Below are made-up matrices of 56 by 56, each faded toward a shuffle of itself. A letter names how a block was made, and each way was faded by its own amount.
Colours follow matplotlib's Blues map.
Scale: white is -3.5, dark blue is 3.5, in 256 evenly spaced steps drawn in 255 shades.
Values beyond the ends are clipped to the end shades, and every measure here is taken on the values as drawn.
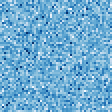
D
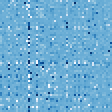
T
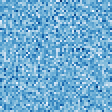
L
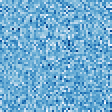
L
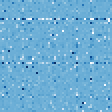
T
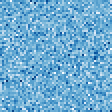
D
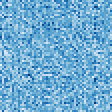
L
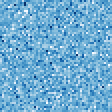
D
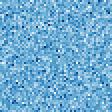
D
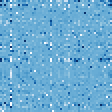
T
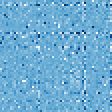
T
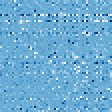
T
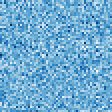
L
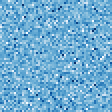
D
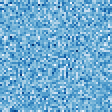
L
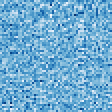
L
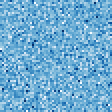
D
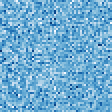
L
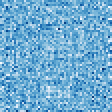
L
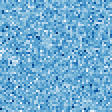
D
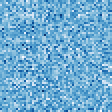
L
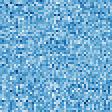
L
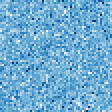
D
